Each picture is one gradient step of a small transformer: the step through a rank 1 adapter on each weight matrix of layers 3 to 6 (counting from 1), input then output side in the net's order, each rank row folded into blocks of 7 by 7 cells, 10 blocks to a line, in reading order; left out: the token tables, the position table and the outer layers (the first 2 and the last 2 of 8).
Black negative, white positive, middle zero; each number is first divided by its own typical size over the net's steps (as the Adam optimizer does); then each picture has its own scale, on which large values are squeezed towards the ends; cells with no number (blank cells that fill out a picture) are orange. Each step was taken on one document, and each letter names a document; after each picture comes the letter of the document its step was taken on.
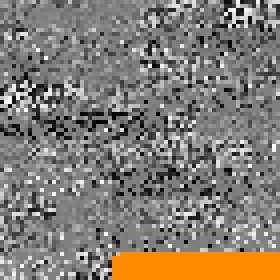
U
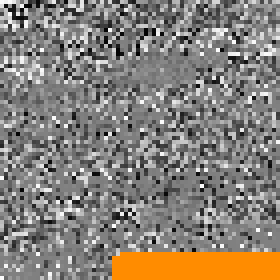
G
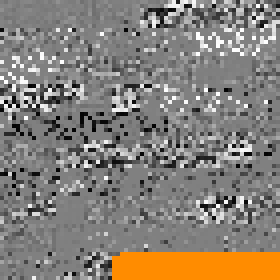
U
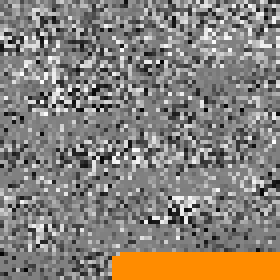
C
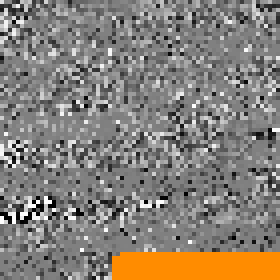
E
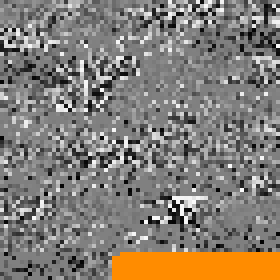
C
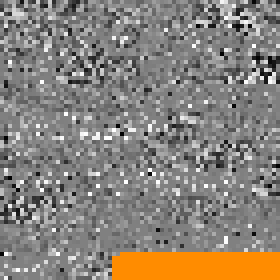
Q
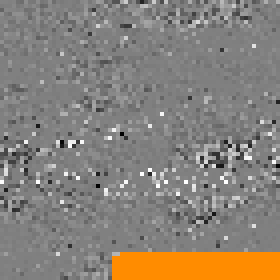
Q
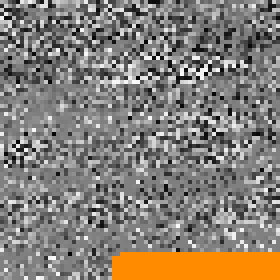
E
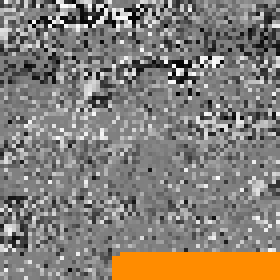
C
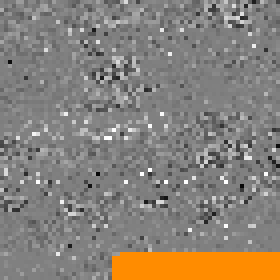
Q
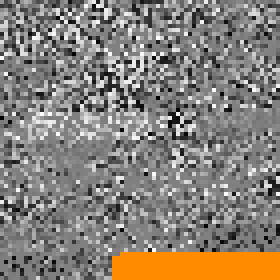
E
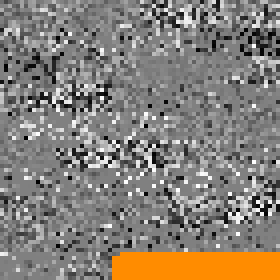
C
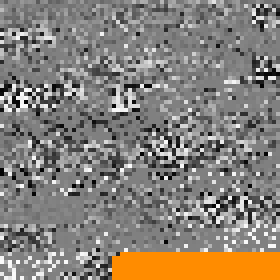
U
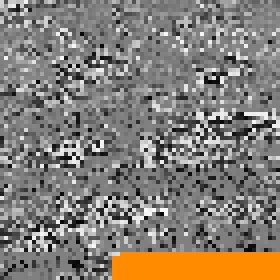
G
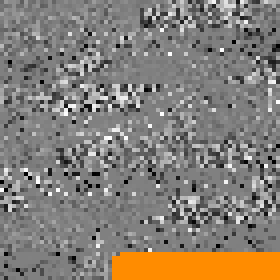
Q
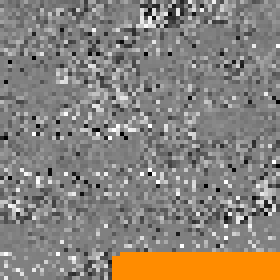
Q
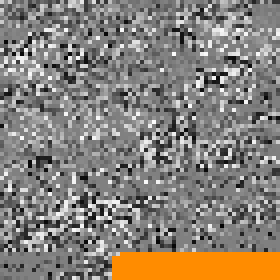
G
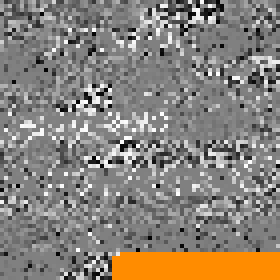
C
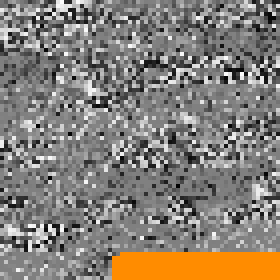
C
